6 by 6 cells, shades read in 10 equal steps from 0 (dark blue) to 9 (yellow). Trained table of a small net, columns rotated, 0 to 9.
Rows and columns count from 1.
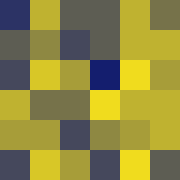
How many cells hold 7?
8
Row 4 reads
7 4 4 9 7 7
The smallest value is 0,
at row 3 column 4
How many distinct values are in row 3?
5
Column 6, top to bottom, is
4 7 6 7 7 3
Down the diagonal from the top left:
1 5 6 9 6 3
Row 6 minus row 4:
-5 4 2 -7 2 -4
